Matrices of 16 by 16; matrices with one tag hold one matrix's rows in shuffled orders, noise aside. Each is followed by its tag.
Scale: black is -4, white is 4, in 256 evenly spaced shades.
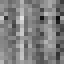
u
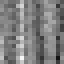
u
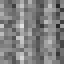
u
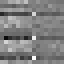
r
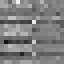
r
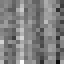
u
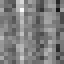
u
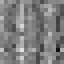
u
